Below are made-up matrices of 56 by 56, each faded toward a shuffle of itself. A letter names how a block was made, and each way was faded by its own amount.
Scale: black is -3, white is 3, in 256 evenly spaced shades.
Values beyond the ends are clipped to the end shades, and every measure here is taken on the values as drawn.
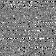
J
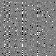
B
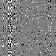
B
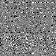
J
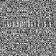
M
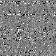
J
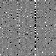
B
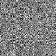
M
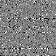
J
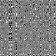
B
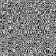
M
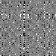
B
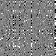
B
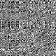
M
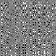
B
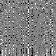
B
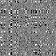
B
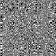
M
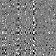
B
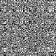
M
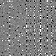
B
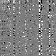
B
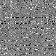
J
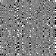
B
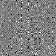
B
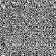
M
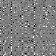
B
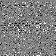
J
